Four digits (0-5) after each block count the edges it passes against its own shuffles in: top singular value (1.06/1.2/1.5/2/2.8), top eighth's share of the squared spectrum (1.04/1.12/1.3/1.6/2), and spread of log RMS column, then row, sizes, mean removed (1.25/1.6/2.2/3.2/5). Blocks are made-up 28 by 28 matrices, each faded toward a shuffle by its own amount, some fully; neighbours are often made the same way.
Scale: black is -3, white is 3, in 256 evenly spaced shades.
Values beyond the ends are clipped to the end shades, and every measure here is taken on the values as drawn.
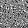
1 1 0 0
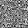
3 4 1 2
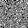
1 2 0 1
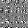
3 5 2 2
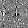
3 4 2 1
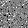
1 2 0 0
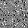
2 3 1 0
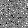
0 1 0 0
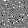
0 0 0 0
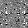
3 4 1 2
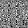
3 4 2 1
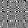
4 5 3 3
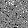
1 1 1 0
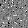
2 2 0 1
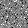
1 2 0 0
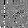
3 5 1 1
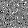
0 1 0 0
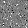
0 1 0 0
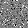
0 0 0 0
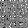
3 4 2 1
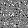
1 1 0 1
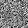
0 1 0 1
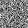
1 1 0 0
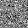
1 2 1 2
